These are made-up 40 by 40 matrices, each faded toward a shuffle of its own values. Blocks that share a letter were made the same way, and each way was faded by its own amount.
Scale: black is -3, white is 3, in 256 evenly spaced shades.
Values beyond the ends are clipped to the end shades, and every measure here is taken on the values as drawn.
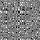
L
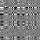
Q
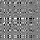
Q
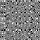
L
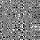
L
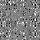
L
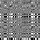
Q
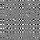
Q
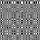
Q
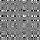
Q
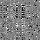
L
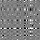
Q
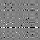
Q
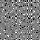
L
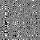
L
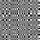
Q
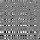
Q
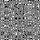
L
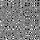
L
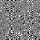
L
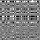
Q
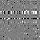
Q
